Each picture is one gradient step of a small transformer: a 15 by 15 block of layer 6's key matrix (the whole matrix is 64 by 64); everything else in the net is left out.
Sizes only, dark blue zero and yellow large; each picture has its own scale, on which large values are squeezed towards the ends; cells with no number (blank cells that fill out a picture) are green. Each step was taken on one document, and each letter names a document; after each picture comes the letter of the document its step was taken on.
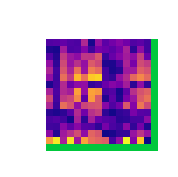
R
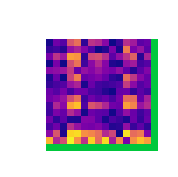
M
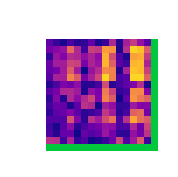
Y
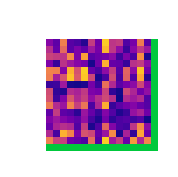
R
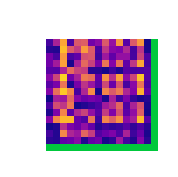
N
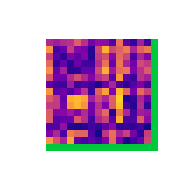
M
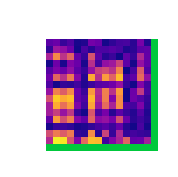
R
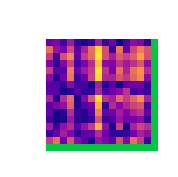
Y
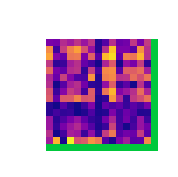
R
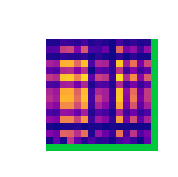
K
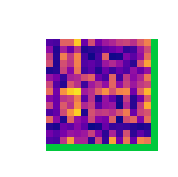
N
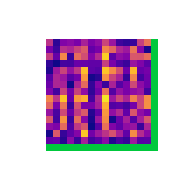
Y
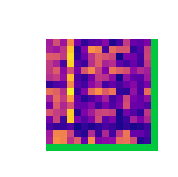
M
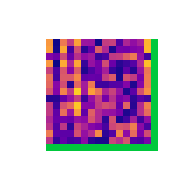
N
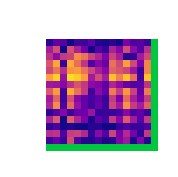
K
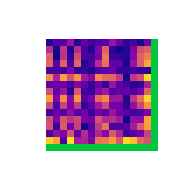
Y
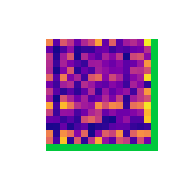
N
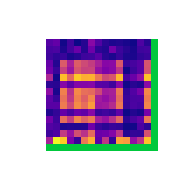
K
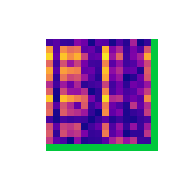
Y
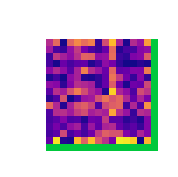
R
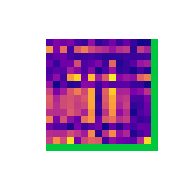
K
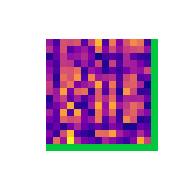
N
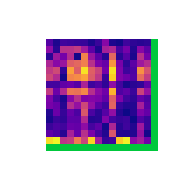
R
